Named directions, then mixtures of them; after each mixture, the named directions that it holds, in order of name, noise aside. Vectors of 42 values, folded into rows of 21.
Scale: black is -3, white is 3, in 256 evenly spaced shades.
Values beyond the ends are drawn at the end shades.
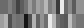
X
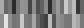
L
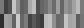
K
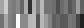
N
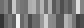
K, L, N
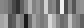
X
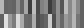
K, L, N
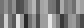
K, N, X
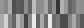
L, N, X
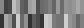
K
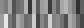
L, N, X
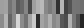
N, X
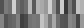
L, X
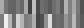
K, L, N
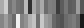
N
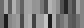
L, X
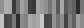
K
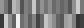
K, N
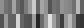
K, N, X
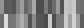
K, L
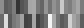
K, L, X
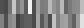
L, N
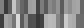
K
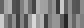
K, X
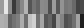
K, L, N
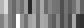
N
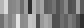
N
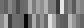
X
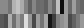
X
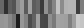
L, N
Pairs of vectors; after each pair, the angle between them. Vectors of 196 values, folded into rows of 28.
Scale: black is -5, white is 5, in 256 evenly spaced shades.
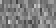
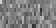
partly aligned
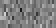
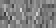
nearly opposite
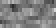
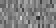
orthogonal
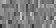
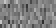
partly aligned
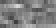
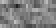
nearly opposite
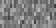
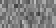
orthogonal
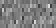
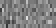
partly aligned
